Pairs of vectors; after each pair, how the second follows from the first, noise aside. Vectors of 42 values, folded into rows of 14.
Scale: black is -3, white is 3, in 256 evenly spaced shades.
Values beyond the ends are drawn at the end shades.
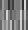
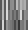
reversed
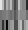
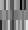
reversed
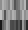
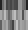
reversed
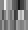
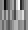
sign-scrambled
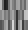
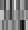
reversed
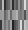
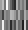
reversed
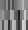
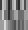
reversed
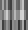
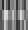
reversed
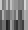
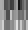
reversed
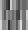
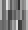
reversed
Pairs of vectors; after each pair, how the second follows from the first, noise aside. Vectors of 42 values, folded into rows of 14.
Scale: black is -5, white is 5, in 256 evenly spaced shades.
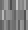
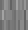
shrunk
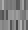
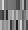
scaled up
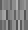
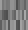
sign-scrambled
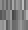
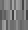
sign-scrambled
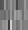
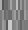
sign-scrambled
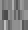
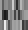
scaled up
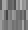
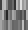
scaled up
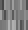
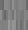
shrunk
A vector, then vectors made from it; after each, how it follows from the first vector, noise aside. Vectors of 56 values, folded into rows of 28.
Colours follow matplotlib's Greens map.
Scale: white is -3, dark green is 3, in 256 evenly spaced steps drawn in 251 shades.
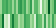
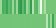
partly zeroed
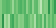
shrunk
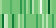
partly zeroed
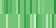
partly zeroed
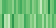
shrunk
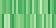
shrunk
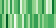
reversed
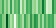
reversed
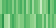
shrunk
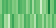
shrunk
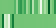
partly zeroed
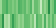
shrunk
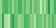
shrunk
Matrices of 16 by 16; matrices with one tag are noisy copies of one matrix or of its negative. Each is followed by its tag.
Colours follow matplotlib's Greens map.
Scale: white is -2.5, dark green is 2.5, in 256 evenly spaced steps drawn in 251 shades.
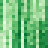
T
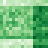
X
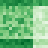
X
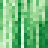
T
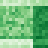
X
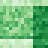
X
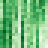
T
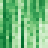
T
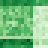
X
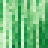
T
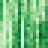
T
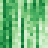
T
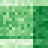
X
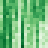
T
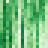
T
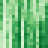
T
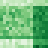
X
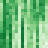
T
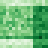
X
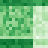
X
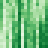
T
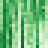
T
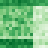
X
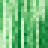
T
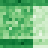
X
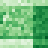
X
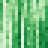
T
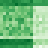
X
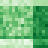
X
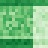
X
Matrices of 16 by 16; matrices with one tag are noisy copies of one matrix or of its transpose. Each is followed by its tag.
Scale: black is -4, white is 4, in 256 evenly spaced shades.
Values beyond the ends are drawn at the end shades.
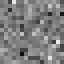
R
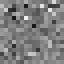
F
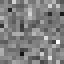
R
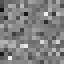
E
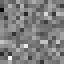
E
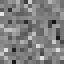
R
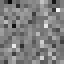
E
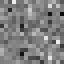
R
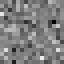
R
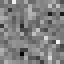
R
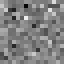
F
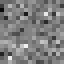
E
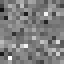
E
